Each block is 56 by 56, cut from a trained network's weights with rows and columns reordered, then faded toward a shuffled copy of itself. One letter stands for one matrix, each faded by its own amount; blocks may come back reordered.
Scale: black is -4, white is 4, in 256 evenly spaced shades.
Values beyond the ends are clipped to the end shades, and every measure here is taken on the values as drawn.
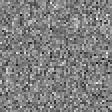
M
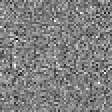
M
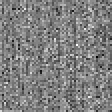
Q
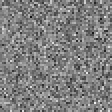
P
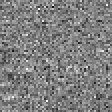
M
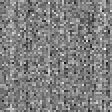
Q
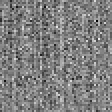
Q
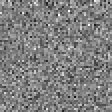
M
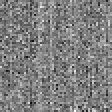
Q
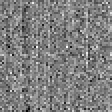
Q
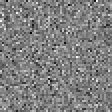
P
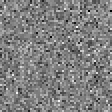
P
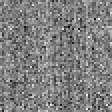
Q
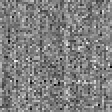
Q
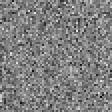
P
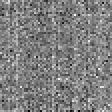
Q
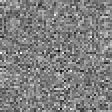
M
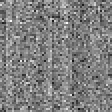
Q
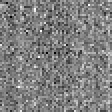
Q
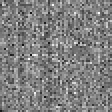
Q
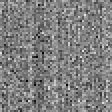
Q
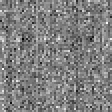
Q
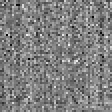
Q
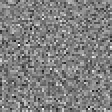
M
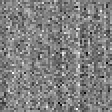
Q
